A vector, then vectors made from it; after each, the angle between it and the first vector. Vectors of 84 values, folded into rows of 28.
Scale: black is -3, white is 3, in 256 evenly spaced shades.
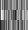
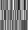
orthogonal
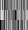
nearly parallel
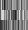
nearly parallel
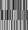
partly opposed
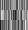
nearly parallel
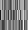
partly aligned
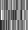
nearly parallel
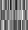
orthogonal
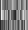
nearly parallel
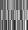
partly aligned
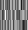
orthogonal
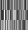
partly opposed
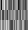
partly opposed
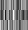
partly opposed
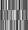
partly opposed
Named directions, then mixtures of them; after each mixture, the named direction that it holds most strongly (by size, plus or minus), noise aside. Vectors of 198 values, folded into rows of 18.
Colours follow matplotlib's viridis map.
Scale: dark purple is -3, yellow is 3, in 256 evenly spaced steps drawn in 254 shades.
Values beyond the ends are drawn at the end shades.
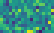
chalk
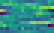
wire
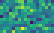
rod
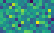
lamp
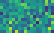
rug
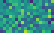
lamp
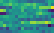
wire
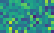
rug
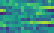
wire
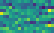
wire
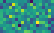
lamp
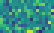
chalk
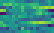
wire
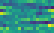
wire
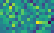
lamp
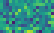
chalk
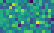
lamp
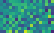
rug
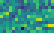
rod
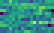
wire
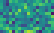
chalk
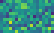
rug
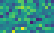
rod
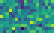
rod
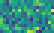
chalk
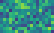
rug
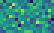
lamp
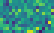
chalk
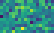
rod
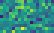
rod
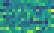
chalk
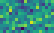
rod
